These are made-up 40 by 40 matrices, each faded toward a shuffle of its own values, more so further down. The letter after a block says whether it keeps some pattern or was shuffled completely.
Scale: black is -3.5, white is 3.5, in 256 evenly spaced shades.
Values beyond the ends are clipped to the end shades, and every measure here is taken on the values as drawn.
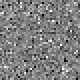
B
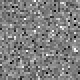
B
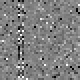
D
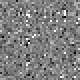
D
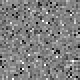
B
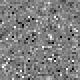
B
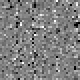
D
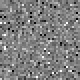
B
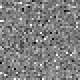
B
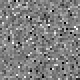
B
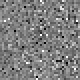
D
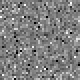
B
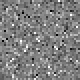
B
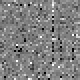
D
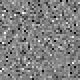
B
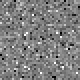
B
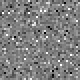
B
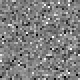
B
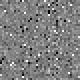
D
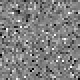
B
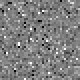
B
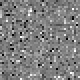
D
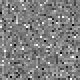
B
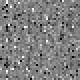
D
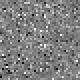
B
